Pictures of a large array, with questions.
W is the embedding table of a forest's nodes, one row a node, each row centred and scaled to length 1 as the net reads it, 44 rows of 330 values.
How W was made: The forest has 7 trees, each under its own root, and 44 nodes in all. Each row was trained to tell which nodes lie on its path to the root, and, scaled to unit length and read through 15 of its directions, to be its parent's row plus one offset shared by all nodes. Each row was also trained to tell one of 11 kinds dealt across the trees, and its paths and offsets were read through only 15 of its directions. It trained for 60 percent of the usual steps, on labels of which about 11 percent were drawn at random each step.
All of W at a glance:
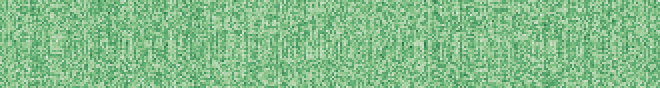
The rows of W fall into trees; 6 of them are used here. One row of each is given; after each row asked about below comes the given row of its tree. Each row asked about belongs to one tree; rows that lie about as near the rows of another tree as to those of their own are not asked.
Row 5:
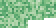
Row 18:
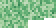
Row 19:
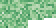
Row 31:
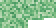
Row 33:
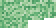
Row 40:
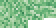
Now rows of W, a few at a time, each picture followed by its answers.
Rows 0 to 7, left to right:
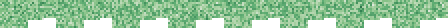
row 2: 18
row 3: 19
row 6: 19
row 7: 19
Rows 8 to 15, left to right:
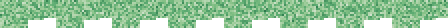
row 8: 18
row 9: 31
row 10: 40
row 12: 31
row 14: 31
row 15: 18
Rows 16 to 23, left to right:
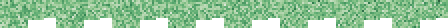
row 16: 18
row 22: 19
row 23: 19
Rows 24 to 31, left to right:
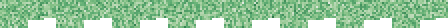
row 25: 19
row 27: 31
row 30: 40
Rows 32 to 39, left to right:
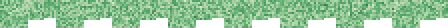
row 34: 19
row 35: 19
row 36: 31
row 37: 31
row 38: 19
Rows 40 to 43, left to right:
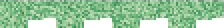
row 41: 31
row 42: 33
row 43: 31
